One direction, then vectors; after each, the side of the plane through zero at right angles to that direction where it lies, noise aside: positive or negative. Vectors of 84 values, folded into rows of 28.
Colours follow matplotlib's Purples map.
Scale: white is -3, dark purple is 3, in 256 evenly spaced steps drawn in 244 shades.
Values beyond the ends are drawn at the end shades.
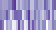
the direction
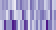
negative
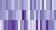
negative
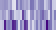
negative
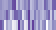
positive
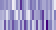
negative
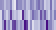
negative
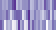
positive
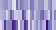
negative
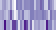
negative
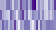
negative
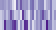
negative
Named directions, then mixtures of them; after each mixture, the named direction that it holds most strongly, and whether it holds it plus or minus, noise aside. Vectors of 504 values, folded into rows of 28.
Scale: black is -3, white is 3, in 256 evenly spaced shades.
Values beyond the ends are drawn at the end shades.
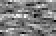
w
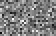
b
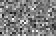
b, plus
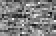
w, minus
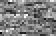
w, plus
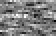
w, plus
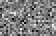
b, minus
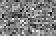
b, plus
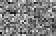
b, plus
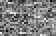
b, minus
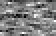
w, minus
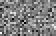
b, minus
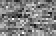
w, minus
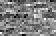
w, minus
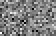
b, minus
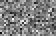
b, plus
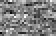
w, plus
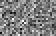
b, plus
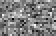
b, minus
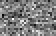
b, plus
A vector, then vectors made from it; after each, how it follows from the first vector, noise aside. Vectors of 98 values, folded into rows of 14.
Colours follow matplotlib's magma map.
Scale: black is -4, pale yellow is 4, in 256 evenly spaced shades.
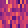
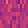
shrunk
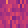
shrunk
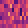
wrapped around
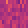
shrunk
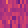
shrunk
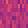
shrunk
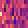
wrapped around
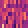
wrapped around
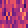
wrapped around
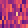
wrapped around
